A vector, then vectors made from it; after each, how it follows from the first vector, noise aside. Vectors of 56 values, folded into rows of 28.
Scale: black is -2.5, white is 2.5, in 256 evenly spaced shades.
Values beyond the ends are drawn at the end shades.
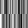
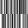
sign-scrambled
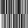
sign-scrambled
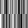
copied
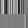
partly zeroed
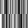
copied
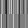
partly zeroed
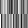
sign-scrambled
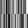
reversed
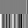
partly zeroed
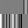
partly zeroed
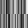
reversed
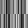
reversed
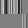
partly zeroed
